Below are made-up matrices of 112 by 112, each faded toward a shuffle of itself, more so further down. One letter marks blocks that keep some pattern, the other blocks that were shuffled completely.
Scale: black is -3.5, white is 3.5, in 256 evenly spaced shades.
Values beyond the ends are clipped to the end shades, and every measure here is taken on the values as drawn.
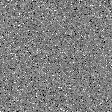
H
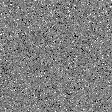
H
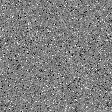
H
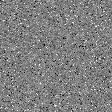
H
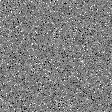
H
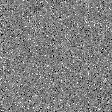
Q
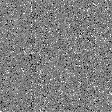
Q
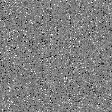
Q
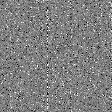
Q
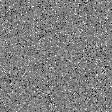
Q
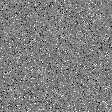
H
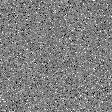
H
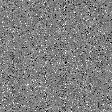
Q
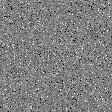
H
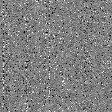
Q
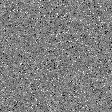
H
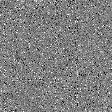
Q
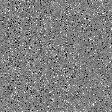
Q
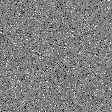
H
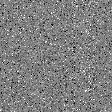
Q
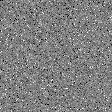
H
